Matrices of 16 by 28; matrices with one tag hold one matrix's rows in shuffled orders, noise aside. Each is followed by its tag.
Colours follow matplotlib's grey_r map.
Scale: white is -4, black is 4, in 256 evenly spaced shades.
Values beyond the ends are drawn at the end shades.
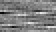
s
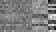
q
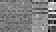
q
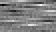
s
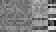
q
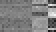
q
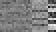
q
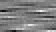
s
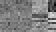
q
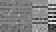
q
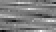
s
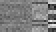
q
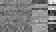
q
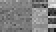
q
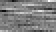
s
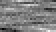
s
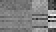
q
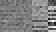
q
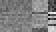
q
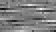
s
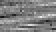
s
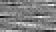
s
